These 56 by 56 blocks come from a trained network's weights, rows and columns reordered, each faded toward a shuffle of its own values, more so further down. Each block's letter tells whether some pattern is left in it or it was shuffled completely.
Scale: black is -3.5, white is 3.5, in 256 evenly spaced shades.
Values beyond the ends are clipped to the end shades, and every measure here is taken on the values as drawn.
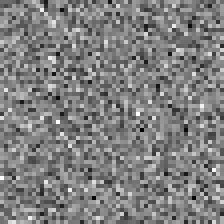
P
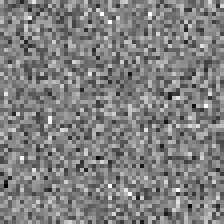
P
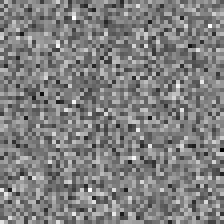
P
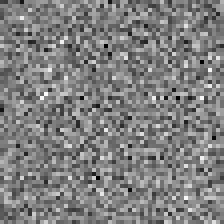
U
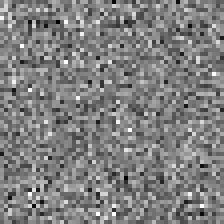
U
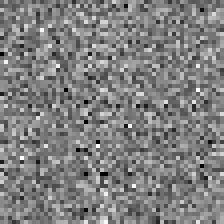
U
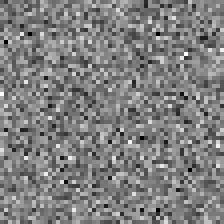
P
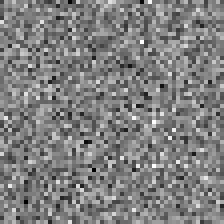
P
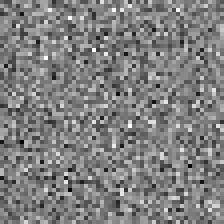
P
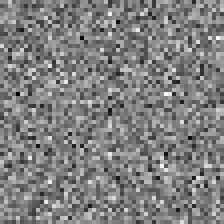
U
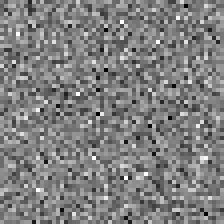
P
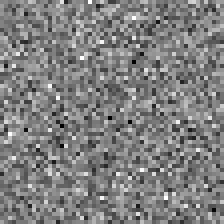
P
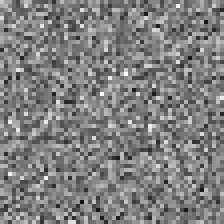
P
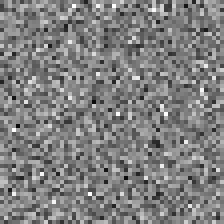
U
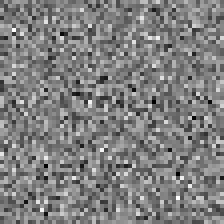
U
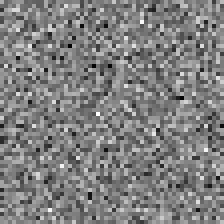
U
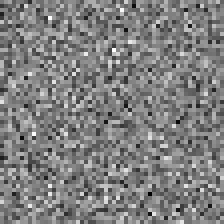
P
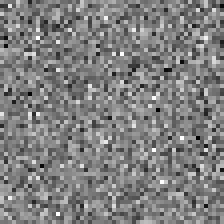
U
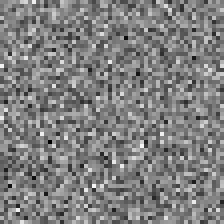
P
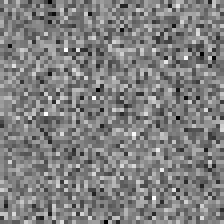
U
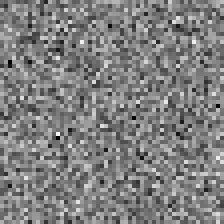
P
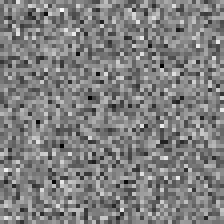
U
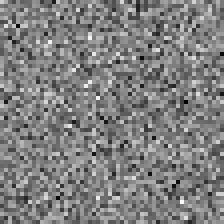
P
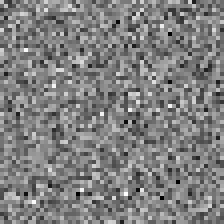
U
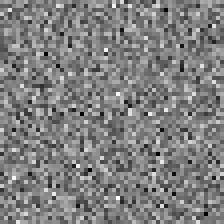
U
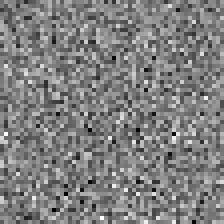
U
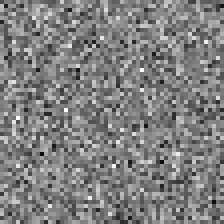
P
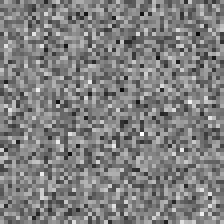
P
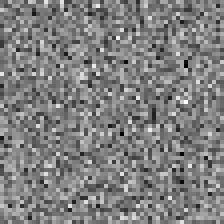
P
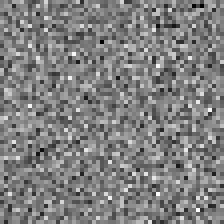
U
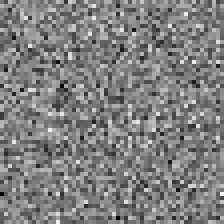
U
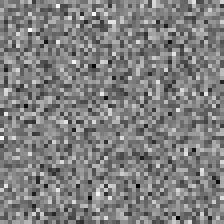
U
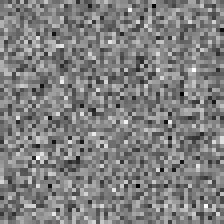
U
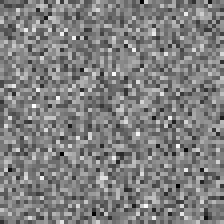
P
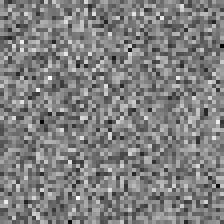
P
